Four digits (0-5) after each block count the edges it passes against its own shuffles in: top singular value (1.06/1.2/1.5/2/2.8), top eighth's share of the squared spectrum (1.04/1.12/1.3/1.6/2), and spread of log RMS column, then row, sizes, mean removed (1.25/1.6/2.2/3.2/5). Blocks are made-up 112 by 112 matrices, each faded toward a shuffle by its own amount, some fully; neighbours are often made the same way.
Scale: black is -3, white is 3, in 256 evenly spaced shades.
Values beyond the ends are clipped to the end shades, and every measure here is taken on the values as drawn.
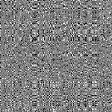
5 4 3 3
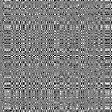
5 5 4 4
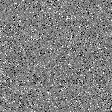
3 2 0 0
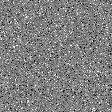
2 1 0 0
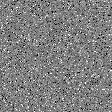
2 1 0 0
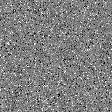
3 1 0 0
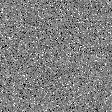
2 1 0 0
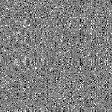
4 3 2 2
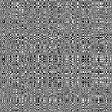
5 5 4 4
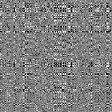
5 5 4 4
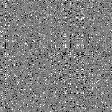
4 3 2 2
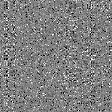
4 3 3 1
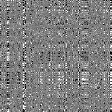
5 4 4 3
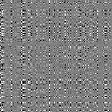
5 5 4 4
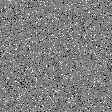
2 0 0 0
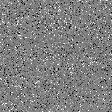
3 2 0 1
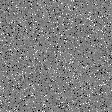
0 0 0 0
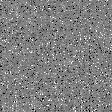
3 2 0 1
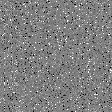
3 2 1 0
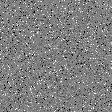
0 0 0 0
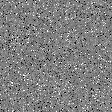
1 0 0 0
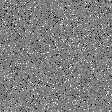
0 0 0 0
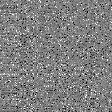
4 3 2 1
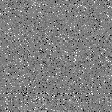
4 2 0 1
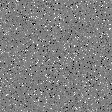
0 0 0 0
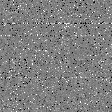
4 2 0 1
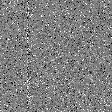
1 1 2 0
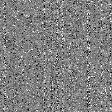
2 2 3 0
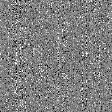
1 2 3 0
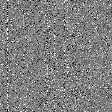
2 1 2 0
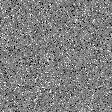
0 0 0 0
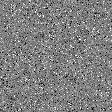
0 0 0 0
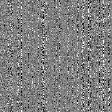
2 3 4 0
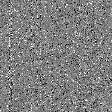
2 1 2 0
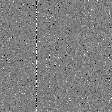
4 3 2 0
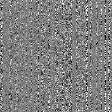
2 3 5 0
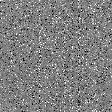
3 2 2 0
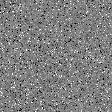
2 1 1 0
